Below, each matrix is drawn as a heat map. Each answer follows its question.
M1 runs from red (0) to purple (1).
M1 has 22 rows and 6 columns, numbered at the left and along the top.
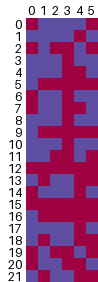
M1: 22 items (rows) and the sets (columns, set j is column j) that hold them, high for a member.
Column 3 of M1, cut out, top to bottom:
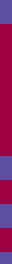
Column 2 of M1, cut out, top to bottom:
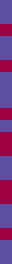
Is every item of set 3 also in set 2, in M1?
yes
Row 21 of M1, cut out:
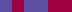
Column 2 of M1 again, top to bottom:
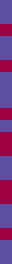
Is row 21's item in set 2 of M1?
yes
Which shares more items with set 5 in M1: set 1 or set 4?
set 1
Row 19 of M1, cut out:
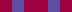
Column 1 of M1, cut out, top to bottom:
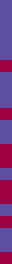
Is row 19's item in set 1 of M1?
yes
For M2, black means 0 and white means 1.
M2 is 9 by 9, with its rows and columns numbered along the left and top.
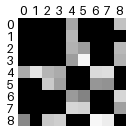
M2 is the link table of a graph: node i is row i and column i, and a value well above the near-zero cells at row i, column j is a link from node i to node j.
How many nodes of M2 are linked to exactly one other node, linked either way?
1
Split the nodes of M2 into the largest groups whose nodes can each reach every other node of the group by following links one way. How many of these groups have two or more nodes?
1
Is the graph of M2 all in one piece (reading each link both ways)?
yes
